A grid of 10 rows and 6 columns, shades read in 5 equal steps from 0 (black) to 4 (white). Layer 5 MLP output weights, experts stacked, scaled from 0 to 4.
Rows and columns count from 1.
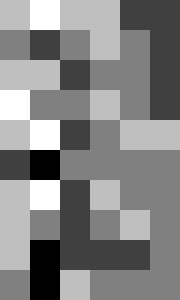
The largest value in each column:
4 4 3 3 3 3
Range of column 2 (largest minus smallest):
4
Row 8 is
3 2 1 2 3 2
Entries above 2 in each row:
4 1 2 2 4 0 3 2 1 1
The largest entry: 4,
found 4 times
